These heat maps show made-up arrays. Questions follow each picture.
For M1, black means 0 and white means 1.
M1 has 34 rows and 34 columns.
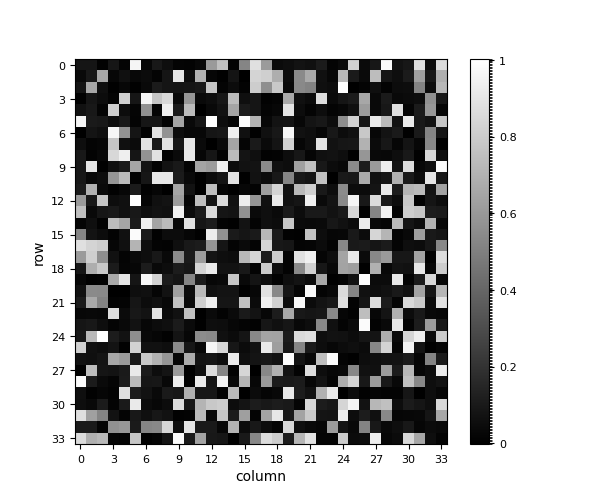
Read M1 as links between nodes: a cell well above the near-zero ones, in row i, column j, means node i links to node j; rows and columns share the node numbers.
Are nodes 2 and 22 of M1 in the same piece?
no
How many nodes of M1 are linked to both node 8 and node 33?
0
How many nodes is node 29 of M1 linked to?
6
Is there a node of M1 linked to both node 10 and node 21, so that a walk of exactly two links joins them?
no
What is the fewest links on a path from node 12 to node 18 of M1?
1
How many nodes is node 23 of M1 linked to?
4
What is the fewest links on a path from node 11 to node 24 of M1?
1
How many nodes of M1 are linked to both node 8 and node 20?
0
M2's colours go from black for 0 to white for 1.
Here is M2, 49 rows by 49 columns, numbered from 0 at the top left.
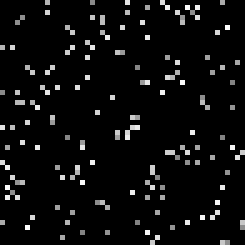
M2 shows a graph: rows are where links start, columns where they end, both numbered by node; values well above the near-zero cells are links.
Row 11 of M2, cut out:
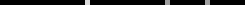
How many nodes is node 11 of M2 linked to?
3
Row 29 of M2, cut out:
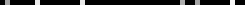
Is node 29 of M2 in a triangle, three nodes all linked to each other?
yes
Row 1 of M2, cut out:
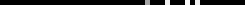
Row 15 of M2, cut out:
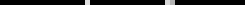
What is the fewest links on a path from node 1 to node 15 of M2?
2
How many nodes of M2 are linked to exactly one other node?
2
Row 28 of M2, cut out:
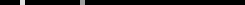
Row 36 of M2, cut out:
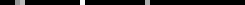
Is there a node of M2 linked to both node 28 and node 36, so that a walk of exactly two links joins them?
yes
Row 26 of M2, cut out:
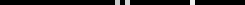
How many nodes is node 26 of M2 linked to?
3
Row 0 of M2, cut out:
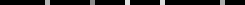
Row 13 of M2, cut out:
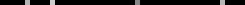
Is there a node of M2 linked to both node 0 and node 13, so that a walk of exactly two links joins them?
yes
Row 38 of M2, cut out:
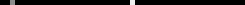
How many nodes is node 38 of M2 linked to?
2
